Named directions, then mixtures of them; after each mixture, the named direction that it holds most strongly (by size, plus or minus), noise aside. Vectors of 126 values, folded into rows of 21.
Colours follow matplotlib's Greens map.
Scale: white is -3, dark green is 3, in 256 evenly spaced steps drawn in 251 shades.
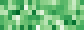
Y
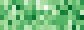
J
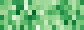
Y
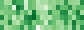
J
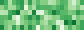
Y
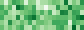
J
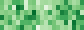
J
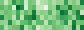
J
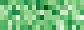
J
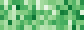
J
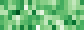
Y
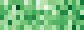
J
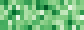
J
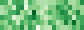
Y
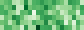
Y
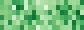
J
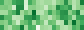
Y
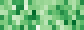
Y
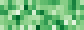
Y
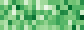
J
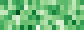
Y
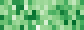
Y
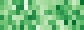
Y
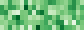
Y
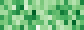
Y
